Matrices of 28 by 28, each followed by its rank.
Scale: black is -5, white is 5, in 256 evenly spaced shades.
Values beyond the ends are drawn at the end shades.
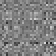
three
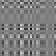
one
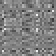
three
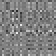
three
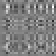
two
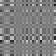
one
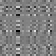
two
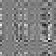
two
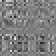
three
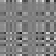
one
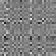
three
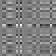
one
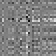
three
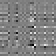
two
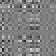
two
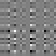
one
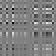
one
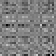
three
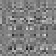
three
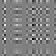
one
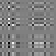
one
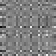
two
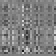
two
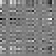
two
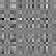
two
